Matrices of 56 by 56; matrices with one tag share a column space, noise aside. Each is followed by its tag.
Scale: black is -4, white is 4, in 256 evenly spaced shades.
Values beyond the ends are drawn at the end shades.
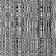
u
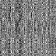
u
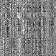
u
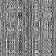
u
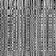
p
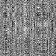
u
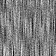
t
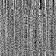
p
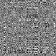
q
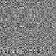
q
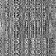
u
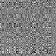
q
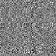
q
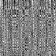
p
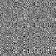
q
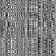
u
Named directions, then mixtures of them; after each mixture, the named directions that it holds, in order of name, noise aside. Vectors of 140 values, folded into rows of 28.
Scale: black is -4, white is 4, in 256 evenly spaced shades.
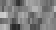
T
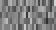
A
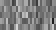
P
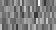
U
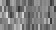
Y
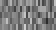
A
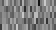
U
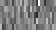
P, U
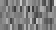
A, U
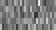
U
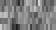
T, U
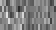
Y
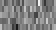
T, U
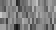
P, T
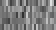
A, Y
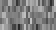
A, T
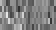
Y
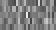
A, P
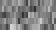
P, T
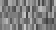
A
